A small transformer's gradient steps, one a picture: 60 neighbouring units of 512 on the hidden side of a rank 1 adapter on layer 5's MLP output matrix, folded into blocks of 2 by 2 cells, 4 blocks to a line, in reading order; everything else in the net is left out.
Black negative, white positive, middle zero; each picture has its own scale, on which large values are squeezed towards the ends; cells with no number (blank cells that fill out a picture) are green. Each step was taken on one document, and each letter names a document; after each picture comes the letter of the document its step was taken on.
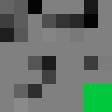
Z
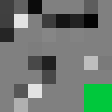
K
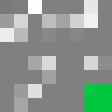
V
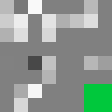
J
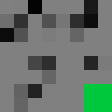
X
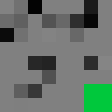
Z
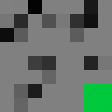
X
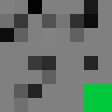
X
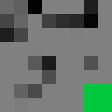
K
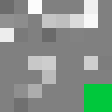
V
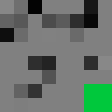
Z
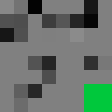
V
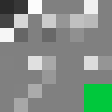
J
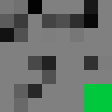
Z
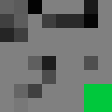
K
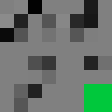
X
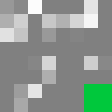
J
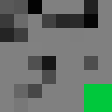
K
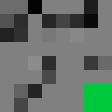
V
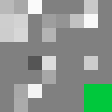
J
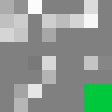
J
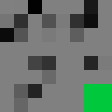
X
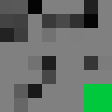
J
